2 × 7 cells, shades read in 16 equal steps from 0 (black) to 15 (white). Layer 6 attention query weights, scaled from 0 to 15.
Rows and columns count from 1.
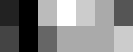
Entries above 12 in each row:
1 0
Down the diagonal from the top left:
2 0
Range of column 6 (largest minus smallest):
0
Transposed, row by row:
2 4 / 0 0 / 11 6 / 15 10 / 12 10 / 10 10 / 5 12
